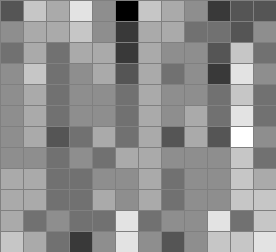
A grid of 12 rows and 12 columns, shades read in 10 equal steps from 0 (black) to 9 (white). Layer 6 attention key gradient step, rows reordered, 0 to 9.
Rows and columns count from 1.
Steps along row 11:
down up down same up down up same up down up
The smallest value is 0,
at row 1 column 6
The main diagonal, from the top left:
3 6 4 5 5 4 6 5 5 5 4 8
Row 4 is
5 7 4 5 6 3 6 4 5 2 8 5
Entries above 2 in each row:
10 11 11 11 12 12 12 12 12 12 12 11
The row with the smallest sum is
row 1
